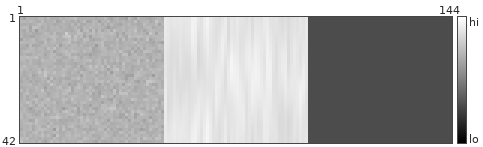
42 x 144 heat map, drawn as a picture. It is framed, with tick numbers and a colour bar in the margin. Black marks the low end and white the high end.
The table splits into one row of 3 panels. Panel 1,1: high, fine-grained, faint in contrast. Panel 1,2: very high, streaked downward, faint in contrast. Panel 1,3: low, flat.
